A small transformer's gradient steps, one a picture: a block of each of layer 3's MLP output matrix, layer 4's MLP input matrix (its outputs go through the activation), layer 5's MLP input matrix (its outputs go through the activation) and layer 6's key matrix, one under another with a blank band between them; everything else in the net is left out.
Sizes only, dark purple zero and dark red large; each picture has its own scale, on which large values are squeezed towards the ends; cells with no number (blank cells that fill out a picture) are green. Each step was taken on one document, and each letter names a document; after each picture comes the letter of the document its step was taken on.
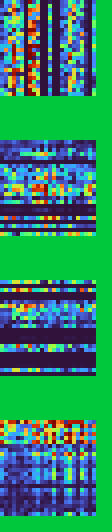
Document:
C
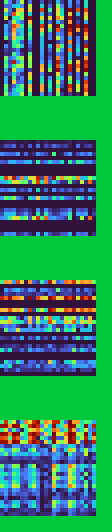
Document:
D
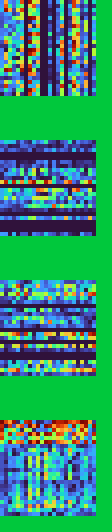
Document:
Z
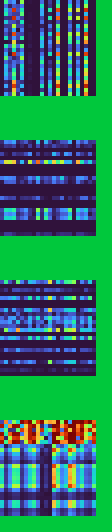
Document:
D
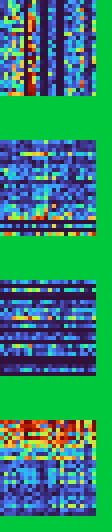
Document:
C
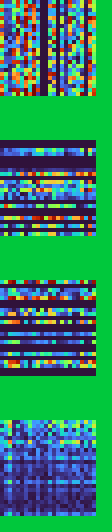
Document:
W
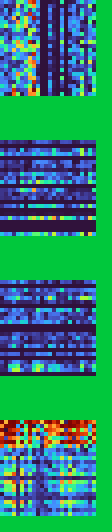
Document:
W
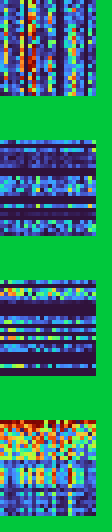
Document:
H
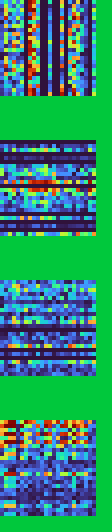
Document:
Z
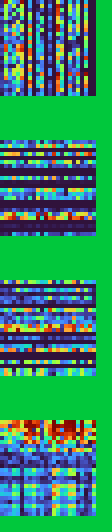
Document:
D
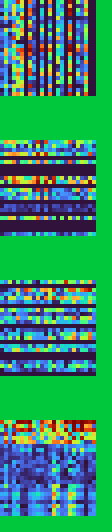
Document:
D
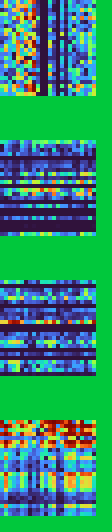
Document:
W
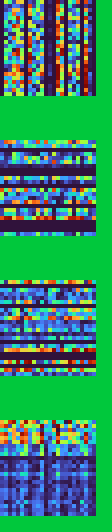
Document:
D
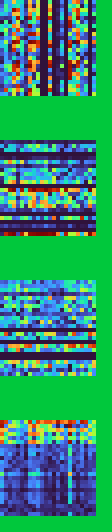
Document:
Z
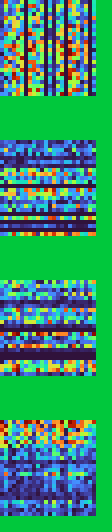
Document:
Z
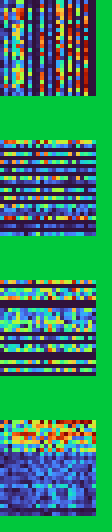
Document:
D
